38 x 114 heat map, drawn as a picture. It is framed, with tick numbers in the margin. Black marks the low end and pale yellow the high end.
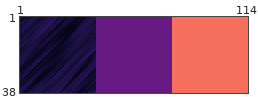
It is made of 1 by 3 panels. Panel 1,1: very low, slanting up to the right, faint in contrast. Panel 1,2: low, flat. Panel 1,3: high, flat.
